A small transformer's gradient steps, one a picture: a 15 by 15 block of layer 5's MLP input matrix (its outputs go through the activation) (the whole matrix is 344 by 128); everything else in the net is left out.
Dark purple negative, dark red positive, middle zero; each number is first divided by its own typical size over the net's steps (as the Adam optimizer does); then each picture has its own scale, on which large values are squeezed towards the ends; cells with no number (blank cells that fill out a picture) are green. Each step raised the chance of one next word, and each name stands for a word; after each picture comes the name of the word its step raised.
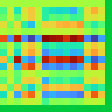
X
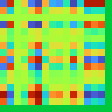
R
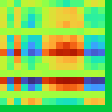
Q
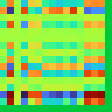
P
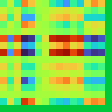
Q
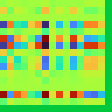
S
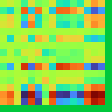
P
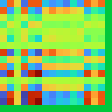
P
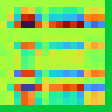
X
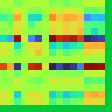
X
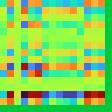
P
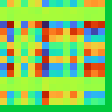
R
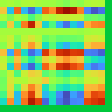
P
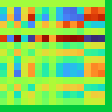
X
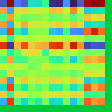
Q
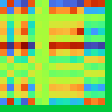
Q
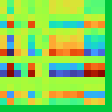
S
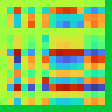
S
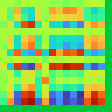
P
